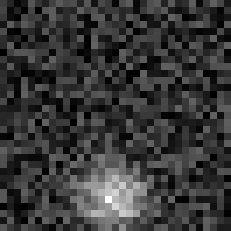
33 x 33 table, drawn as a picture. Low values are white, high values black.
There are no regular stripes. The ninth with the lowest average is the bottom middle. The values are skewed, with a long tail toward low values. A single dip lies in the bottom middle.
